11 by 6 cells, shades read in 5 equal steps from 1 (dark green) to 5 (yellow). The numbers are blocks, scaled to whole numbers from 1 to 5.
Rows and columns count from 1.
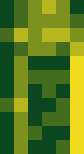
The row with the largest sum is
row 3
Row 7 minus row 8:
-1 -1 0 1 -1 0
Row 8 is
2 4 1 1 2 5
